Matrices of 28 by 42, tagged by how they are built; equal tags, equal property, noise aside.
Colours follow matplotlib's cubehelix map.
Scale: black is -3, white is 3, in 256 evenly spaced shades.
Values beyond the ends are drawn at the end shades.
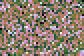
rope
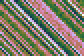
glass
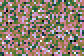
rope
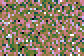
rope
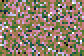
rope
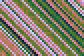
glass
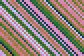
glass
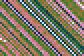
glass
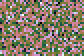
rope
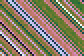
glass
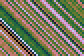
glass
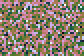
rope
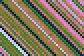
glass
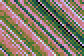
glass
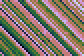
glass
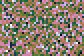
rope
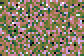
rope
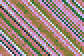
glass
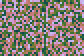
rope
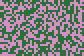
rope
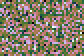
rope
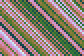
glass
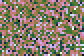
rope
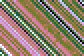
glass
